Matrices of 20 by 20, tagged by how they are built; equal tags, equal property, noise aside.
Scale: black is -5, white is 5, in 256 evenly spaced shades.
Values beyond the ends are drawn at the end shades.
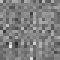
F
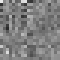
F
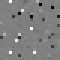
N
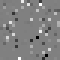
N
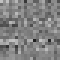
F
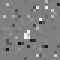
N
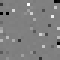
N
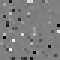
N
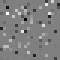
N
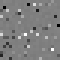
N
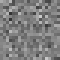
F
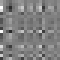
F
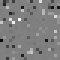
N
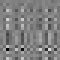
F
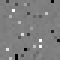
N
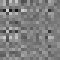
F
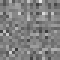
F
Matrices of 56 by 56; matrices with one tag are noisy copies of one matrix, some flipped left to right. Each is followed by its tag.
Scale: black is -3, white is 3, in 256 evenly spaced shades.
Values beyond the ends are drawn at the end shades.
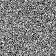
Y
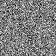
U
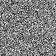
Y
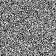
Y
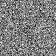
U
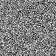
Y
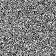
Y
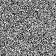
Y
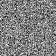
U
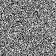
Y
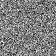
Y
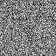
U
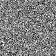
Y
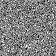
Y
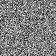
U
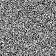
Y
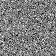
Y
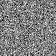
U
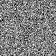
U
